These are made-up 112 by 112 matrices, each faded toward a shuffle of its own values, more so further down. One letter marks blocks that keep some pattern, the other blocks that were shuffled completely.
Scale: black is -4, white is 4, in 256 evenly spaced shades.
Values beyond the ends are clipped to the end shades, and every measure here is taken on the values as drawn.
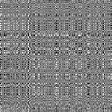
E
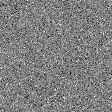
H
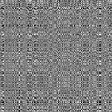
E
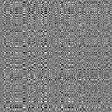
E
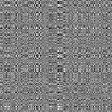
E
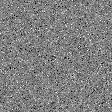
H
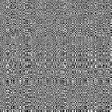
E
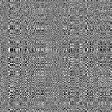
E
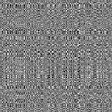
E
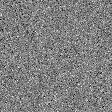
H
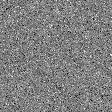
H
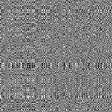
E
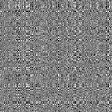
E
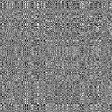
E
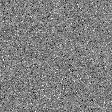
H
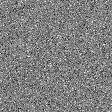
H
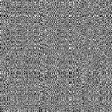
E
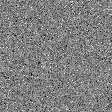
H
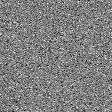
H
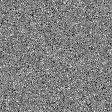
H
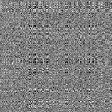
E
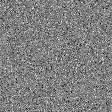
H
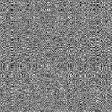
E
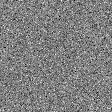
H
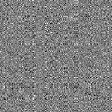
E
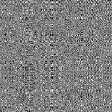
E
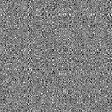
E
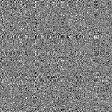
E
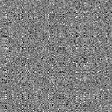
E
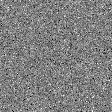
H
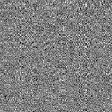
E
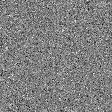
H
